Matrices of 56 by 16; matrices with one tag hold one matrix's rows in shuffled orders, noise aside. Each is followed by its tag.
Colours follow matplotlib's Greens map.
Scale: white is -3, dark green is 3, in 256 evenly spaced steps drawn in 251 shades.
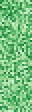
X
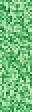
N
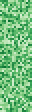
X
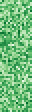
X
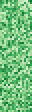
X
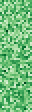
N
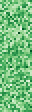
N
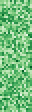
X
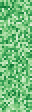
X
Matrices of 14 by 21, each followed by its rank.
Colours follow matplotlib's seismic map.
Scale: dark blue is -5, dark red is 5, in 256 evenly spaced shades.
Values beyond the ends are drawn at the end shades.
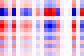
one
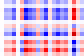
one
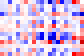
three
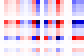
one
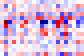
three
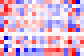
three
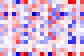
three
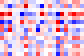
three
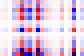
one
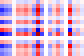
one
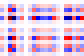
one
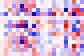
three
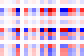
one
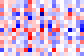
three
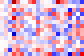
three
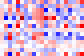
three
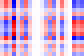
one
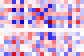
three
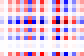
one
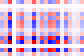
one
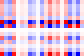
one
